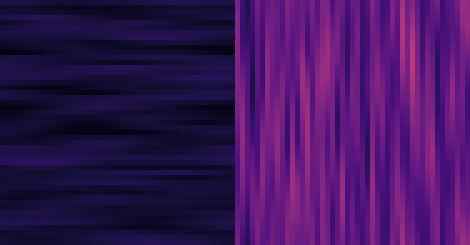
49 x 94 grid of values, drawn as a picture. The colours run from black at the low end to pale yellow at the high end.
It is made of 1 by 2 panels. Panel 1,1: very low, streaked across, faint in contrast. Panel 1,2: low, streaked downward.
